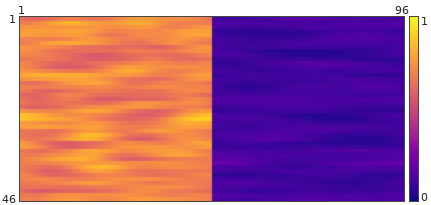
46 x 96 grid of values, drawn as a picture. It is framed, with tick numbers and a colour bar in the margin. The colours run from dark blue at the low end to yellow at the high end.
The table splits into one row of 2 panels. Panel 1,1: high, streaked across. Panel 1,2: very low, streaked across, faint in contrast.
